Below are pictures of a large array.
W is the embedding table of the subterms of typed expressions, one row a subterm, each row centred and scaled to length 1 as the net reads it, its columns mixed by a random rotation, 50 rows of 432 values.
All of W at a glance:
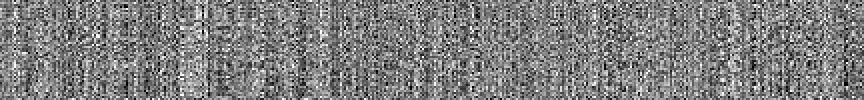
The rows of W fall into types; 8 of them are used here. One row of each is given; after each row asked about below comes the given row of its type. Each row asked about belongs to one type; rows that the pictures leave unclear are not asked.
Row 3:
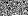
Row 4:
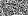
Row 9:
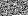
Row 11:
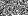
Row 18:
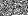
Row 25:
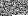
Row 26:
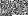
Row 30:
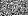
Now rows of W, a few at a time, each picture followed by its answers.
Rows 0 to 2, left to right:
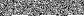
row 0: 18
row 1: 4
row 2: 3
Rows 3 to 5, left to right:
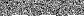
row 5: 11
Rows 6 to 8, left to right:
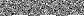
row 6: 4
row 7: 11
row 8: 4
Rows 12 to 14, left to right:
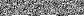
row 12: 9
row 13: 3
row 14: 30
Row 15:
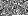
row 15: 11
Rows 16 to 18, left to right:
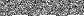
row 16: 11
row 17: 18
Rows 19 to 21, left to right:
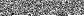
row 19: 30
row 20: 3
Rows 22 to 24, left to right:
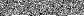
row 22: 18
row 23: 30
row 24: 9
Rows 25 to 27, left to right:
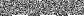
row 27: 11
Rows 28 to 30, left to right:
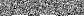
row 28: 9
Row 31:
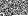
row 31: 3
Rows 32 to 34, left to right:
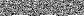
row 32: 4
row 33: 25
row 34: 9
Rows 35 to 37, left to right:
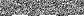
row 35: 26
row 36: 18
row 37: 30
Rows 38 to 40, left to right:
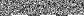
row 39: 26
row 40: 26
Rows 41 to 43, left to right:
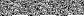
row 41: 30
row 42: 30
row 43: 3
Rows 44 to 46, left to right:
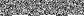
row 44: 3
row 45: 18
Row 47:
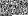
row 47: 26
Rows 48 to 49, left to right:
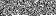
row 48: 11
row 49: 25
